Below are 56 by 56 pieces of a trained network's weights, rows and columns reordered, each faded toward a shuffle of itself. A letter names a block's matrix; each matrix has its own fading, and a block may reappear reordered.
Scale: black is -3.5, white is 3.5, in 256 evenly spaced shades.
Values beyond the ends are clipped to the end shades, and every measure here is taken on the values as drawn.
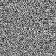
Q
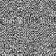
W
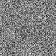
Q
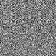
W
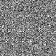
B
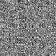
B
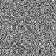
W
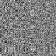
W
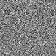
Q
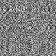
W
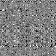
B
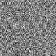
W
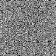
B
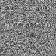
Q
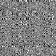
B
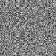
W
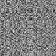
W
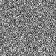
Q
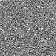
Q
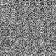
Q
